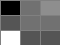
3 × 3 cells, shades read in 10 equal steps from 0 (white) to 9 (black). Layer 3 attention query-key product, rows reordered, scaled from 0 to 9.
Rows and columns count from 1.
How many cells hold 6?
3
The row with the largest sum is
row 1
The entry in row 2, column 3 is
5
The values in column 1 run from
0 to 9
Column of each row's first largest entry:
1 1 2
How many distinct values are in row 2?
2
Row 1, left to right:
9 5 4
